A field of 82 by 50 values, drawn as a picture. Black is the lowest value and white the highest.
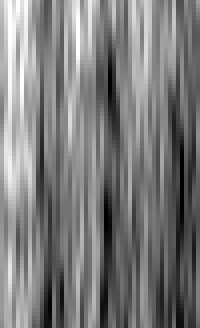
Slope: up to the top left. Stripes: upright, repeating 3 times. Ninth with the lowest average: bottom right. Grain: streaks running down.
